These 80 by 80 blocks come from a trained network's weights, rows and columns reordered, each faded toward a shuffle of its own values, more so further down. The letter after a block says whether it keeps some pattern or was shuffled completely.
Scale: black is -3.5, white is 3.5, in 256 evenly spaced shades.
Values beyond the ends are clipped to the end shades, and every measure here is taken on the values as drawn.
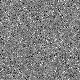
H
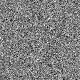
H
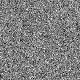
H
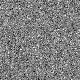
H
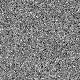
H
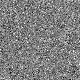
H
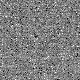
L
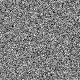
H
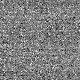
L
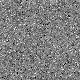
H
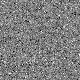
H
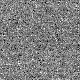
L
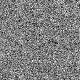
L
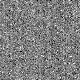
L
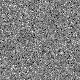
H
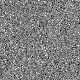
H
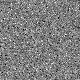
H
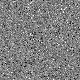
H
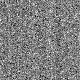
L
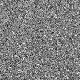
L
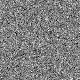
H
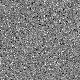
H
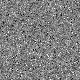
H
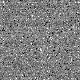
L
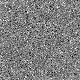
H
